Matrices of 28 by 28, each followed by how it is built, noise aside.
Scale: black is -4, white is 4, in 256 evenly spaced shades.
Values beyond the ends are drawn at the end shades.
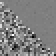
lower triangular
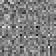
low rank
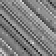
Toeplitz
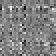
low rank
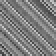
Toeplitz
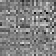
low rank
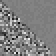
lower triangular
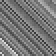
Toeplitz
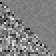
lower triangular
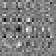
low rank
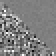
lower triangular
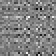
low rank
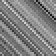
Toeplitz
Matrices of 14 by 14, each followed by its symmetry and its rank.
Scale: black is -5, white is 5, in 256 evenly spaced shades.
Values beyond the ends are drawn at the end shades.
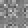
symmetric, rank three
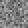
neither, full rank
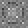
symmetric, rank three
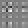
symmetric, rank one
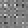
symmetric, rank two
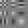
symmetric, rank one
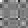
symmetric, rank two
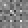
symmetric, rank three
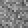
neither, full rank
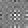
symmetric, rank two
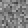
neither, full rank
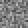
antisymmetric, full rank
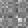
symmetric, rank three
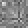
symmetric, rank three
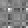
symmetric, rank two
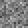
neither, full rank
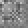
symmetric, rank three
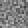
antisymmetric, full rank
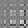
symmetric, rank one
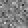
antisymmetric, full rank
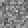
neither, full rank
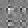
symmetric, rank two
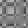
symmetric, rank one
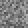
antisymmetric, full rank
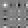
symmetric, rank one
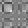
symmetric, rank two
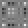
symmetric, rank one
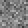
neither, full rank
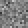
antisymmetric, full rank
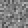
antisymmetric, full rank
